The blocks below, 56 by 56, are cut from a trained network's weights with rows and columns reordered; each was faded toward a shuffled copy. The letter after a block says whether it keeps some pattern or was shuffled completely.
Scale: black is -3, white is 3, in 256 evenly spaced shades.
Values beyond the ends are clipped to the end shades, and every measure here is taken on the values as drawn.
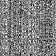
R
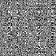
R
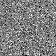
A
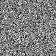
A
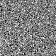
A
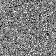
A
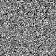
R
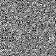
R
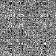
R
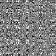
R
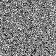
A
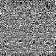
R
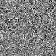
R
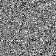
R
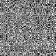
R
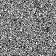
A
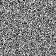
A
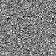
R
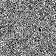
A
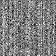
R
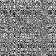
R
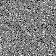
A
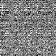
R
